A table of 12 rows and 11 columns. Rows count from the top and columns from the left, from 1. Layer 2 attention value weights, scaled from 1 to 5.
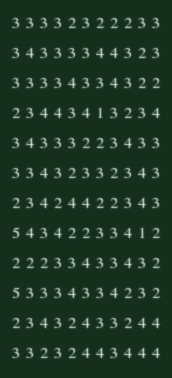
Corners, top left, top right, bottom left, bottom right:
3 3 3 4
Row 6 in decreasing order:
4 4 3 3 3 3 3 3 3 2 2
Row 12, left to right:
3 3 2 3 2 4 4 3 4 4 4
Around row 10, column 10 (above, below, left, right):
3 4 2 2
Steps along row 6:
same up down down up same down up up down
